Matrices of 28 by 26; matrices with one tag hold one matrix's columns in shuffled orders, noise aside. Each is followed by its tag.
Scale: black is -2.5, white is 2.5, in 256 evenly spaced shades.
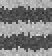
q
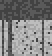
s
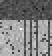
s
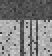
s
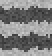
q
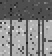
s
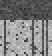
s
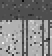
s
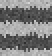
q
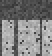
s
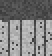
s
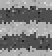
q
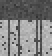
s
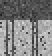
s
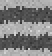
q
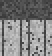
s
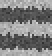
q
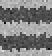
q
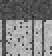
s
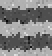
q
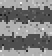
q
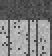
s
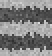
q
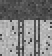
s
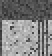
s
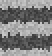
q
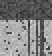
s
